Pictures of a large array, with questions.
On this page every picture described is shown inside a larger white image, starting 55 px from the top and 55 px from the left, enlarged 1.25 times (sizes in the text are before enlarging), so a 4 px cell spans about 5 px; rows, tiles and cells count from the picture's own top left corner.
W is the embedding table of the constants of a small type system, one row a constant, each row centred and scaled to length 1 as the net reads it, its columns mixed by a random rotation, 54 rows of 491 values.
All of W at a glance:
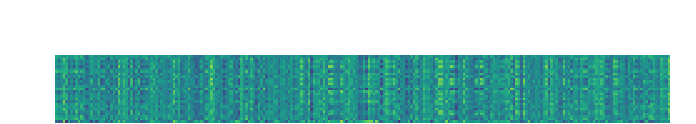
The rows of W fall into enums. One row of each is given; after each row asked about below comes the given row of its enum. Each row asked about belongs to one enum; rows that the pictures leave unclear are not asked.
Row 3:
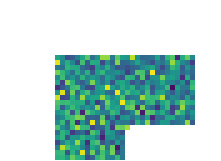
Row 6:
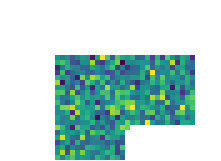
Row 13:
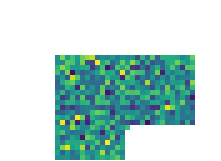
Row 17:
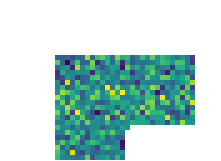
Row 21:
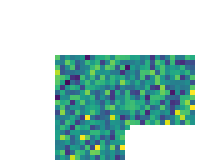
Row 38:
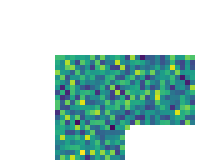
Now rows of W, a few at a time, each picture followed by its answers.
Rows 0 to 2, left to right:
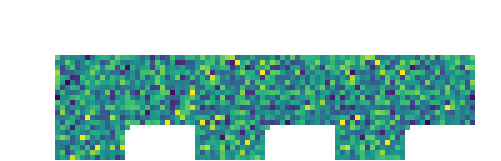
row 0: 21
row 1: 13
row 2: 13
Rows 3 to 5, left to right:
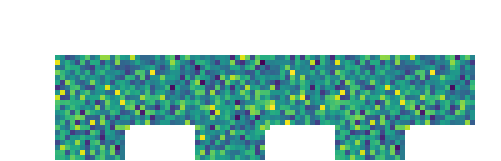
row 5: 3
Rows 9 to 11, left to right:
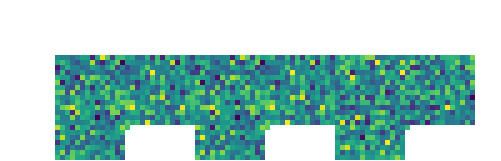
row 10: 6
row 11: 13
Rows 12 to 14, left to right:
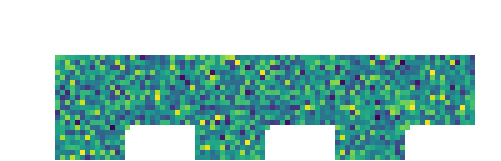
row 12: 38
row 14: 6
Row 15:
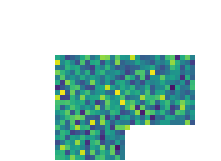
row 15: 3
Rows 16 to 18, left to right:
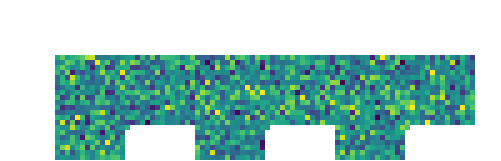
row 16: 13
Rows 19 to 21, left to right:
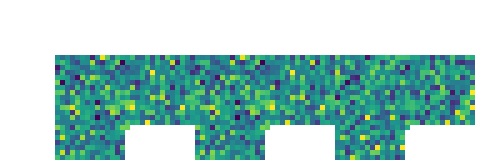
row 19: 6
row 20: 6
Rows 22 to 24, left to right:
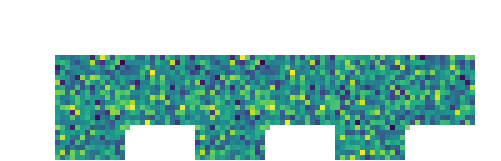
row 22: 6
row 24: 38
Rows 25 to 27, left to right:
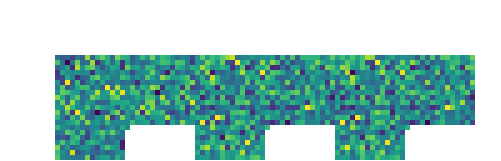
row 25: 17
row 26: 13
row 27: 13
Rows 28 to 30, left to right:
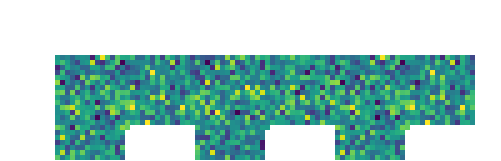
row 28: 6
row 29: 17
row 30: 6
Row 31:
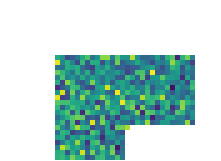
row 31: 3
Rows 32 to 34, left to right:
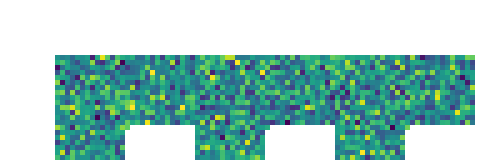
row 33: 13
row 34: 38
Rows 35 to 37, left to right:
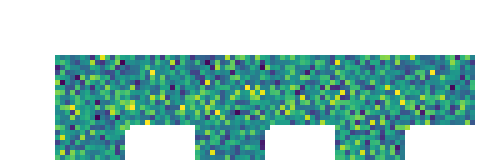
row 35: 6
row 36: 17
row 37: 3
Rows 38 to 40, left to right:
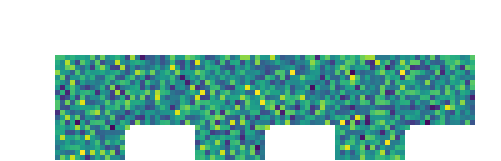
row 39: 3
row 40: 13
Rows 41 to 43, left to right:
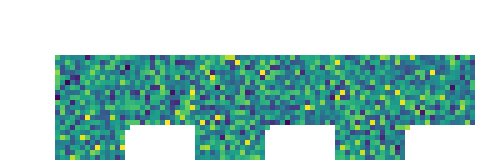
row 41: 21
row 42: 13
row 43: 3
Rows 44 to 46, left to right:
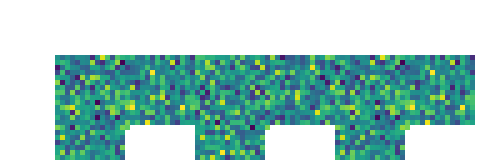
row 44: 6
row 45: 38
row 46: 6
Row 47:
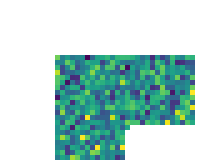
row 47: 21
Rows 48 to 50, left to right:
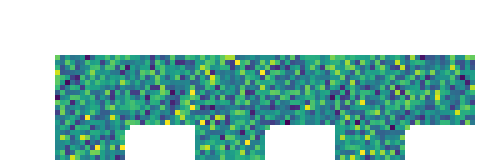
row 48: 21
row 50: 38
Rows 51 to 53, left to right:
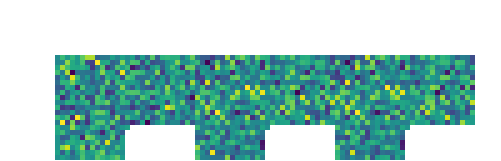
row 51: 13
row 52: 17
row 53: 17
